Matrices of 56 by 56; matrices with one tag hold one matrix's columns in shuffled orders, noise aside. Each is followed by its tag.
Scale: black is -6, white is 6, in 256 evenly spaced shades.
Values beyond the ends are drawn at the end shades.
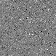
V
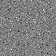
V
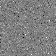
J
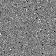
V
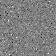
J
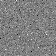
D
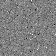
D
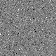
V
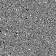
V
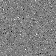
V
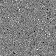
V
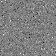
J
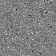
D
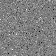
V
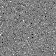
J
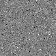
D
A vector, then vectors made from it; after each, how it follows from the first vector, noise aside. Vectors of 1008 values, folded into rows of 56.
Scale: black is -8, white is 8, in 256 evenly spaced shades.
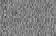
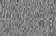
reversed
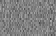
reversed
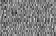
scaled up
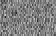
scaled up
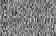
scaled up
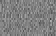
reversed
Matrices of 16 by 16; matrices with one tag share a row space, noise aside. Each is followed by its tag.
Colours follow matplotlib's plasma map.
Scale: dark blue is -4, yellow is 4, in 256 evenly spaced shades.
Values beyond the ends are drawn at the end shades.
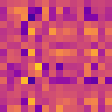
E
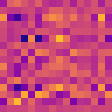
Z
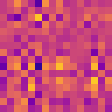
E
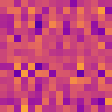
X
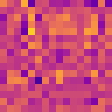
E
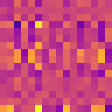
X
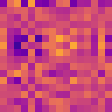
Z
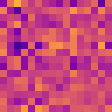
Z
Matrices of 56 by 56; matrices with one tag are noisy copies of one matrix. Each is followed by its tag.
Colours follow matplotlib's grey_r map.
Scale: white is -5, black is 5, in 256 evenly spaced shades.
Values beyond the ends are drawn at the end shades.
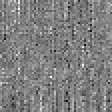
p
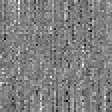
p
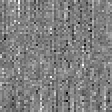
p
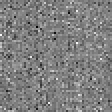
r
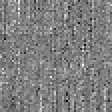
p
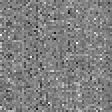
r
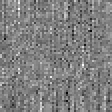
p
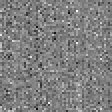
r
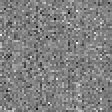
r
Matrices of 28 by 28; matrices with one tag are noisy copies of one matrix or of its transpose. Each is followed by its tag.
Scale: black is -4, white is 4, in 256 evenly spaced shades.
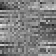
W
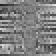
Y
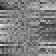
W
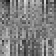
W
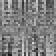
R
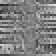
Y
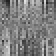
W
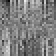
W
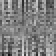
R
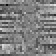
Y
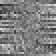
Y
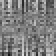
R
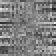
R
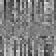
Y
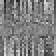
Y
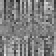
Y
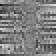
Y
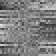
W
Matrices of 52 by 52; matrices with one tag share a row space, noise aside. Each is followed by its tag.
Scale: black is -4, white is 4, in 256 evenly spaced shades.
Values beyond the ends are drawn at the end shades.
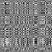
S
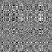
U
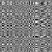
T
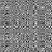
S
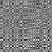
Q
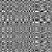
T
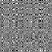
U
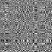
S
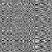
T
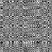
Q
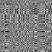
S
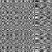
T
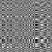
T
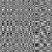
T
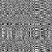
T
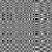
T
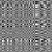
T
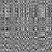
S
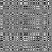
Q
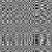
T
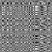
T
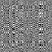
U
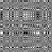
Q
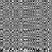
Q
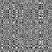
U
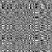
T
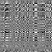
S
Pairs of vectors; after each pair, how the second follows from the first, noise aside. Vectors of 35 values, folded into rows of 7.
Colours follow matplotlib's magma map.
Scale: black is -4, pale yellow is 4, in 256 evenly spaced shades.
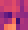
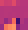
partly zeroed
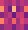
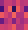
negated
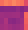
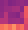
wrapped around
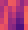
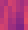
shrunk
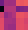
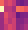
negated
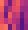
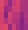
shrunk
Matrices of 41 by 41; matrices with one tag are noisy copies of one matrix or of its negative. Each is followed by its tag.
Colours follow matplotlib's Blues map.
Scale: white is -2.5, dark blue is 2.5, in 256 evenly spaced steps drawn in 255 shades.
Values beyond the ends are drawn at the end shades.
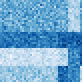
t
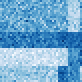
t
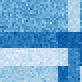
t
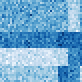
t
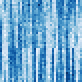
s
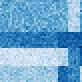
t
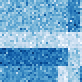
t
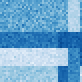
t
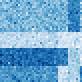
t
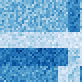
t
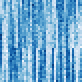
s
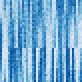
s
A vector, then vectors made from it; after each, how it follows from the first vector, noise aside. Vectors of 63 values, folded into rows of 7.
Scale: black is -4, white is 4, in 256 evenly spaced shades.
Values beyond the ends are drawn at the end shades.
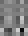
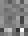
negated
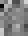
wrapped around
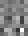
negated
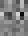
wrapped around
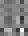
negated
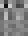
reversed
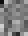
wrapped around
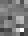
sign-scrambled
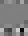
partly zeroed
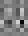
wrapped around
